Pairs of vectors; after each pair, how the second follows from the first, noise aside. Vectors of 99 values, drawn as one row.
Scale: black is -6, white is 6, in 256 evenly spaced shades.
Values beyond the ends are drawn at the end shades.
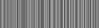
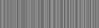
shrunk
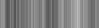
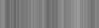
shrunk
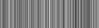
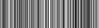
scaled up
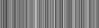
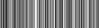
scaled up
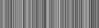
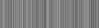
shrunk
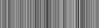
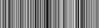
scaled up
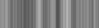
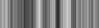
scaled up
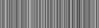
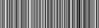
scaled up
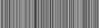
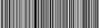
scaled up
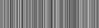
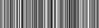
scaled up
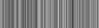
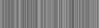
shrunk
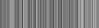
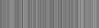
shrunk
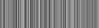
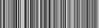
scaled up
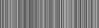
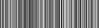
scaled up
